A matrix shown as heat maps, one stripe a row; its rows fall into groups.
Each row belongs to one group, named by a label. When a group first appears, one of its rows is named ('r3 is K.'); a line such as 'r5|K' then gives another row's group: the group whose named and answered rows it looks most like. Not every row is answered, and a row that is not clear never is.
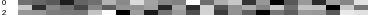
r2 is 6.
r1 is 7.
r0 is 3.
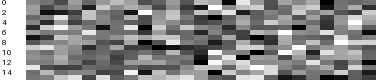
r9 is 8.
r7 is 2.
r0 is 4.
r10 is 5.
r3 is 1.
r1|4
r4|1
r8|1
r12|7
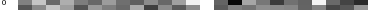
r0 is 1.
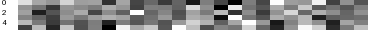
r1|4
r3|4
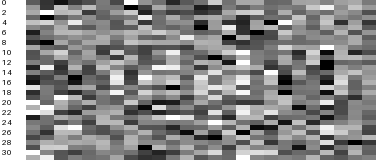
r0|7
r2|8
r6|2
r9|5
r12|4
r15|3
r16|3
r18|3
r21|8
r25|5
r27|1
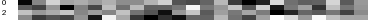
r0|2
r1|3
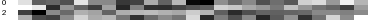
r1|8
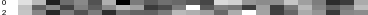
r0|8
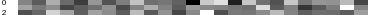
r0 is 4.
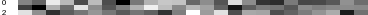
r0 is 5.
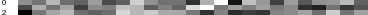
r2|2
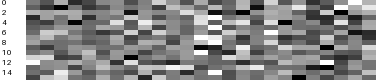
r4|3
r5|6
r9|1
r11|8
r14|6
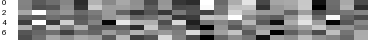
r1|4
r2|8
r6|3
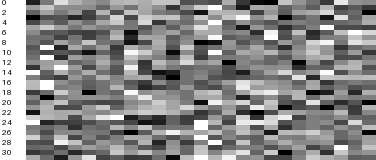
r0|2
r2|7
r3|3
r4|6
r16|8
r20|7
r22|2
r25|3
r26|5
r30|3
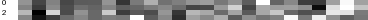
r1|1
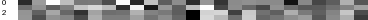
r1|6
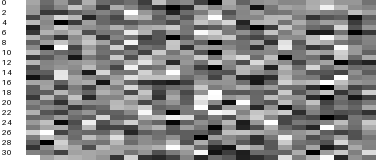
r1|5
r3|6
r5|2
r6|6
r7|5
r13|1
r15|2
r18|6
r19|6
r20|4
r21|3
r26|8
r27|2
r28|2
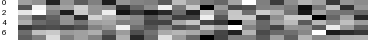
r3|4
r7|1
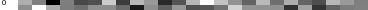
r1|8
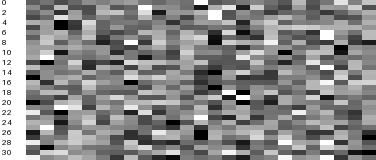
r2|6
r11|8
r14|1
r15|2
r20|2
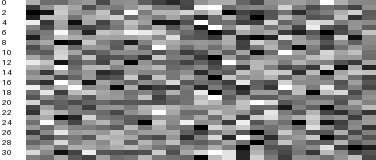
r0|5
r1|6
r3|2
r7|2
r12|8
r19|6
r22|7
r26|2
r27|4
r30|5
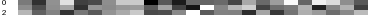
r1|4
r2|3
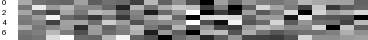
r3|7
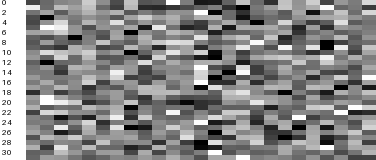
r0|1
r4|2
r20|8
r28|4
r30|6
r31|7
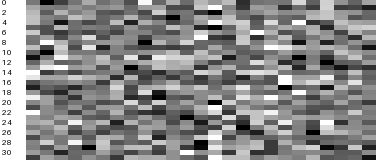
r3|5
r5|1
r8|8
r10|2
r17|3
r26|5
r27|6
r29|4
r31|7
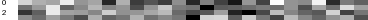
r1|1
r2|2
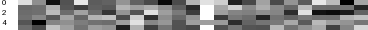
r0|5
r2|7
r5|6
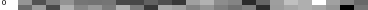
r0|5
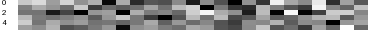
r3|5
